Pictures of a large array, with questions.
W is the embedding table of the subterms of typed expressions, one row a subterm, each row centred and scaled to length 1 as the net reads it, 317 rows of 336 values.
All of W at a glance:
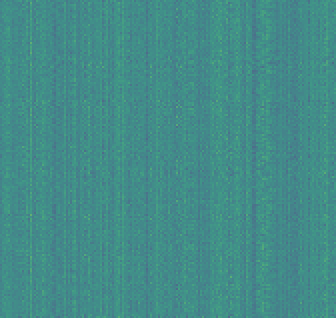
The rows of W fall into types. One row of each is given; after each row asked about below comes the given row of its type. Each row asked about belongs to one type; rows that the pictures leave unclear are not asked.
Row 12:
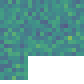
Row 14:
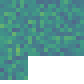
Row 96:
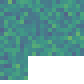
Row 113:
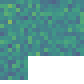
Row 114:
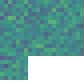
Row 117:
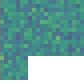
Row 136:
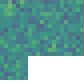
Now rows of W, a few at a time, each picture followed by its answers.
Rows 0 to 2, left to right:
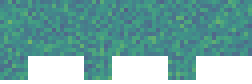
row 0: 12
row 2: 114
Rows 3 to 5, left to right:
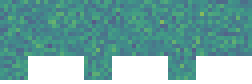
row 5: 14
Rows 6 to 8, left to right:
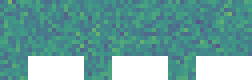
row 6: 96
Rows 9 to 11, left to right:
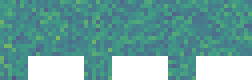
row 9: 136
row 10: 114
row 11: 96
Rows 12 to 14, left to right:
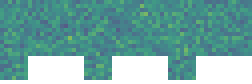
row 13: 96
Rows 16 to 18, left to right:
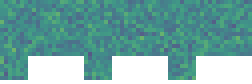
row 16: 136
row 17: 96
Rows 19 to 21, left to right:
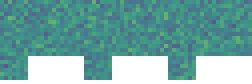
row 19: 114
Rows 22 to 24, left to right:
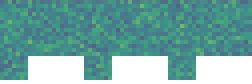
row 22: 12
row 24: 14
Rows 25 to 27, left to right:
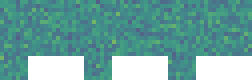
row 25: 117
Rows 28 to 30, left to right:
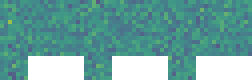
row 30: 117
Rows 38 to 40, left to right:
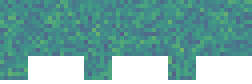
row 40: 136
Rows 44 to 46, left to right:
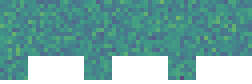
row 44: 14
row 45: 117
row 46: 14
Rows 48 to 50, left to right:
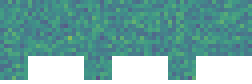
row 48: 12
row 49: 117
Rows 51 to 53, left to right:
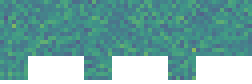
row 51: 114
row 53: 114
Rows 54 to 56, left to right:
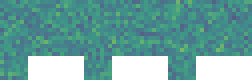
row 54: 96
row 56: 136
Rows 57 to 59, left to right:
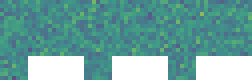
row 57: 96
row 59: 113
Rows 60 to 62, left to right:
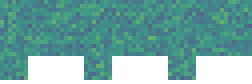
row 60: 117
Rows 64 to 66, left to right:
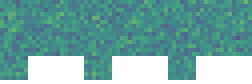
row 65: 114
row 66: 117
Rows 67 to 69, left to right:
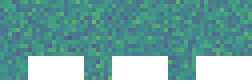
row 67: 117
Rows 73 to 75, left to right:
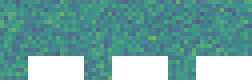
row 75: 114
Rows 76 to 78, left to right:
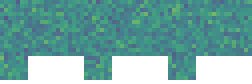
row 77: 114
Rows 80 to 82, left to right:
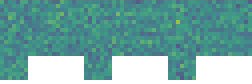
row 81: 113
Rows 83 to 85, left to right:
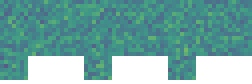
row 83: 114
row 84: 136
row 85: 14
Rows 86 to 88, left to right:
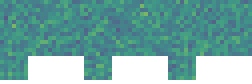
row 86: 114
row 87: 96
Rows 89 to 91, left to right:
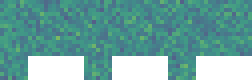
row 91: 96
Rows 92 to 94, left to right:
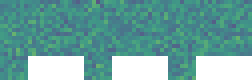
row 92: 14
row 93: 96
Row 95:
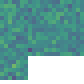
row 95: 136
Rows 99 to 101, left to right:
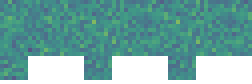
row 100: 113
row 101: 113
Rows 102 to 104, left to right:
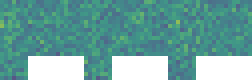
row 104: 113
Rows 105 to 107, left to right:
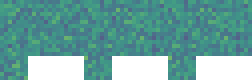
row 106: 117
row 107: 117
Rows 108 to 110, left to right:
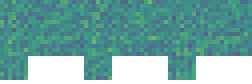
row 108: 114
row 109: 14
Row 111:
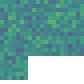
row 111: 117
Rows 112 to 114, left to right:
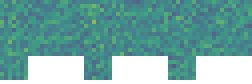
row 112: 114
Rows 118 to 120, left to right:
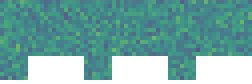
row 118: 96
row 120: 117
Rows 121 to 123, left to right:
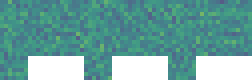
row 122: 96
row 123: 113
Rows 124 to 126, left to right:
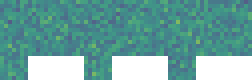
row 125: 114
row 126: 113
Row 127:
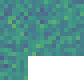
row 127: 114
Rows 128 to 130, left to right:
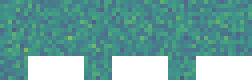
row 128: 113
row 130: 117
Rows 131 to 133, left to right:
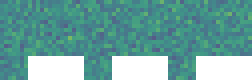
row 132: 117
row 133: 113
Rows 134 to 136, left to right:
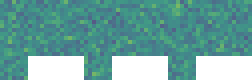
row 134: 14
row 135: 96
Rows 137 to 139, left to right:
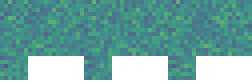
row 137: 114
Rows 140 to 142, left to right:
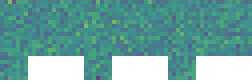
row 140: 114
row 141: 14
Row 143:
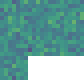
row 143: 117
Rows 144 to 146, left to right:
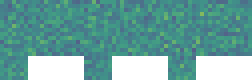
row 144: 14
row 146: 14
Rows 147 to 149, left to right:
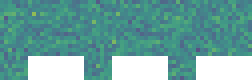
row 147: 12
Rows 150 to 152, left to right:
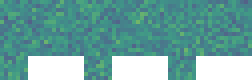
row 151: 136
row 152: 14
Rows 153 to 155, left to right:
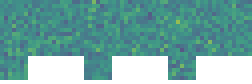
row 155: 12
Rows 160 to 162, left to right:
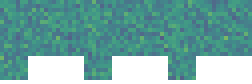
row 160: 117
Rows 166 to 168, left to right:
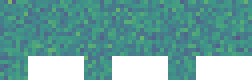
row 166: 114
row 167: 117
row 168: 117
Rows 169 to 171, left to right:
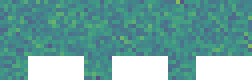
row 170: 96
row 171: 12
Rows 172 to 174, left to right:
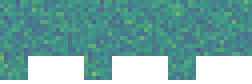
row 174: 136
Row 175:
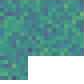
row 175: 96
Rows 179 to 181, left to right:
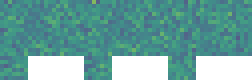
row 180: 12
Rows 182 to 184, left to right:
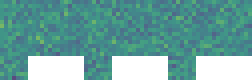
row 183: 12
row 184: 114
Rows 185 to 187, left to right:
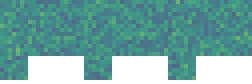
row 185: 14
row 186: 136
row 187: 96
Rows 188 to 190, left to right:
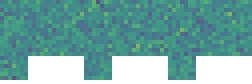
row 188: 96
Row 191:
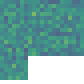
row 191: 14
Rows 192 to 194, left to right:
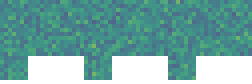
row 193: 114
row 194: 96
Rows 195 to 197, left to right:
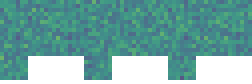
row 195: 117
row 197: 117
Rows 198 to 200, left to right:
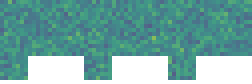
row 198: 96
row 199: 12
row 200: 136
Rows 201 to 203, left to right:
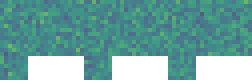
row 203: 96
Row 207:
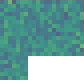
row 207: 96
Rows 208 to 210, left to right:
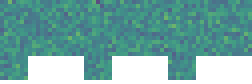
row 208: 96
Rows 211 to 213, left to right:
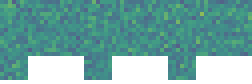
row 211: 136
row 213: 113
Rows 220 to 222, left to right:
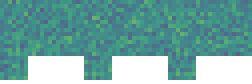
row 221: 114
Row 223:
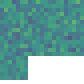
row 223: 117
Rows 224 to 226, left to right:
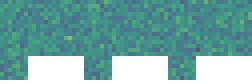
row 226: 117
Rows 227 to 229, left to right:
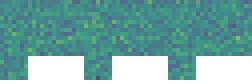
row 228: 14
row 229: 12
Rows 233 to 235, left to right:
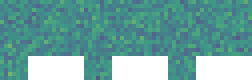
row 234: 117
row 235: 117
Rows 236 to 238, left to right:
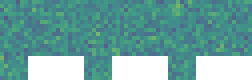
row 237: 14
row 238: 136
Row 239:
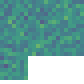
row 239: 114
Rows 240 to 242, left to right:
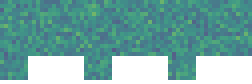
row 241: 136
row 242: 96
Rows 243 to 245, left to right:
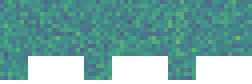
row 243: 96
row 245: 12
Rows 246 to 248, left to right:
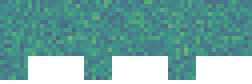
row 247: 14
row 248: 14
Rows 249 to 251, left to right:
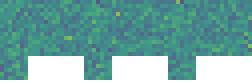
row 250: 12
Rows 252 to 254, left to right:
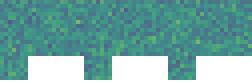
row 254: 12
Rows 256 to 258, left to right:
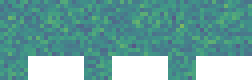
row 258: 117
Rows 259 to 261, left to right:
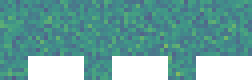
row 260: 14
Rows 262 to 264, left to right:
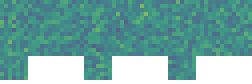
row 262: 114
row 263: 12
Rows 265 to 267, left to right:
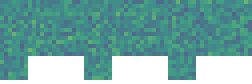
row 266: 14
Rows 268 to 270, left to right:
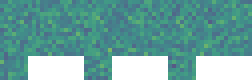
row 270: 114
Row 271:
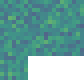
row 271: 114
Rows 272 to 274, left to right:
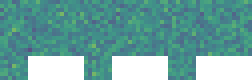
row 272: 96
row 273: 114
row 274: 96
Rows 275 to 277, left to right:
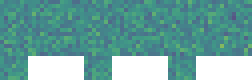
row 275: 14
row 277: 14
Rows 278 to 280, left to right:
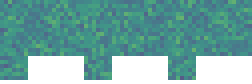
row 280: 14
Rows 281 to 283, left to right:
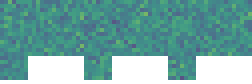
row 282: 114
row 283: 96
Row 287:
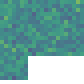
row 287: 136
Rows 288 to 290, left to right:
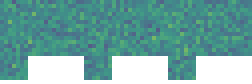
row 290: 14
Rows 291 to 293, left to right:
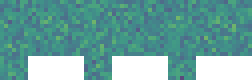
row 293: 14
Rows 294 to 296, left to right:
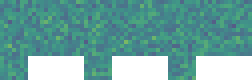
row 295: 12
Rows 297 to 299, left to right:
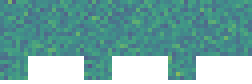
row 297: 114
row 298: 114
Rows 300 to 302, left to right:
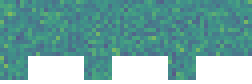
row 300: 136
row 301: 14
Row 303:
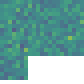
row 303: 113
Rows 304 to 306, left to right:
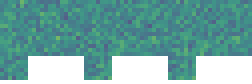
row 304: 14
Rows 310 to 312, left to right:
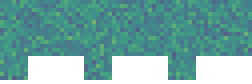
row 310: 96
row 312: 96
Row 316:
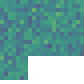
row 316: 117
